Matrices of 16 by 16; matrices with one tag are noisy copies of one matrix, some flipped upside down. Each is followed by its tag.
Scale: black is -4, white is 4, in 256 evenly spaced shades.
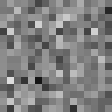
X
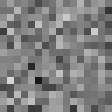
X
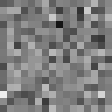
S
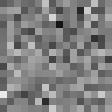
S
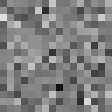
S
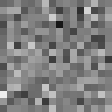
S
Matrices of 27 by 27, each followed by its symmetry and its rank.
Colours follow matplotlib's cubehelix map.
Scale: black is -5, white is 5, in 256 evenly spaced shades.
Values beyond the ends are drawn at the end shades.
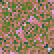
symmetric, full rank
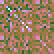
symmetric, rank five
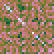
symmetric, rank five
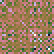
symmetric, rank five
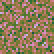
symmetric, full rank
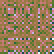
symmetric, rank three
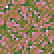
symmetric, full rank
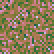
symmetric, full rank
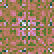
symmetric, rank five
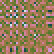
symmetric, rank three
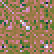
symmetric, rank five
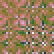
symmetric, rank three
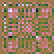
symmetric, rank three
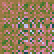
symmetric, rank three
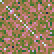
symmetric, full rank
